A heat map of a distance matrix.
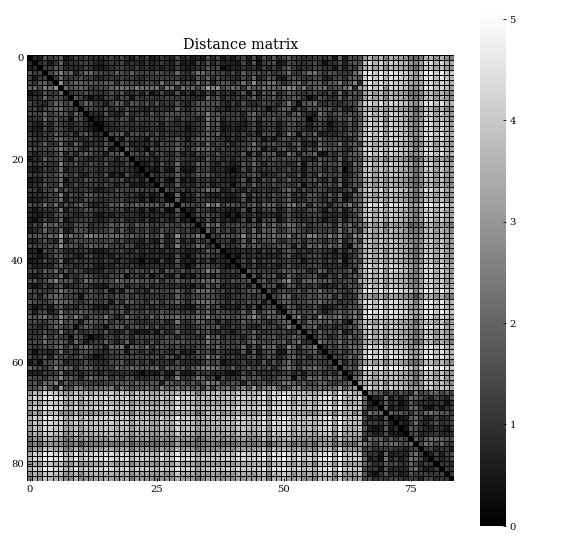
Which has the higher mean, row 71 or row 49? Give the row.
71
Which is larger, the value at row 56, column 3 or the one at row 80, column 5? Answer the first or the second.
the second
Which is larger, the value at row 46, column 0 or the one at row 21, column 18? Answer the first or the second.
the first
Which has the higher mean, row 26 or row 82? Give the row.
82
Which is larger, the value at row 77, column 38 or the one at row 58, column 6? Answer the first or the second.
the first
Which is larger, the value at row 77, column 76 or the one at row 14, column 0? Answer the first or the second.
the first
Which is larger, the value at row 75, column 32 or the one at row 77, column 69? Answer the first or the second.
the first
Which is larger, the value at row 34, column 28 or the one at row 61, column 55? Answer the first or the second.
the second
